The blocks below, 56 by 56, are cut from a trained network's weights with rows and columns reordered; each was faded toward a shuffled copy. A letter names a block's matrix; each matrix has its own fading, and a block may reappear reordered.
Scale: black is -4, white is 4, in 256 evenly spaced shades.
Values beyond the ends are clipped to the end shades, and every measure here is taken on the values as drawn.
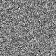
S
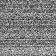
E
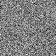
S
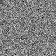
S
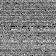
E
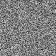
S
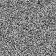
S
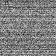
E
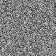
S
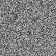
S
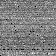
E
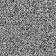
S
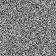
S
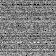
E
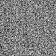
S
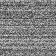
E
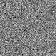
S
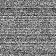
E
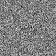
S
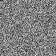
S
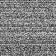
E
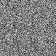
S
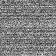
E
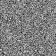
S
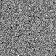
S
